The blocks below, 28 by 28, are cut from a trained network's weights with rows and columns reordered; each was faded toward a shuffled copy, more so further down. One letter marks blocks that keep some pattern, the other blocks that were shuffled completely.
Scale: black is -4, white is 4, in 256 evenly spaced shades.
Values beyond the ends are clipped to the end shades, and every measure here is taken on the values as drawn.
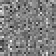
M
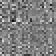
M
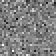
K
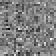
M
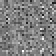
M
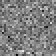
K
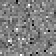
K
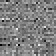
M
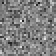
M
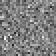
K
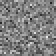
K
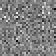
M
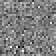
M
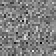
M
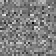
M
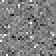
K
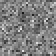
K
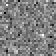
K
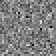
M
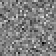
K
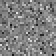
K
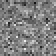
M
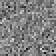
K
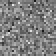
K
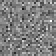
M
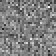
M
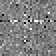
M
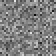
M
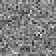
K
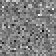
K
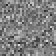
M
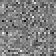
M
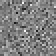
M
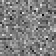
K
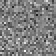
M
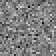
K
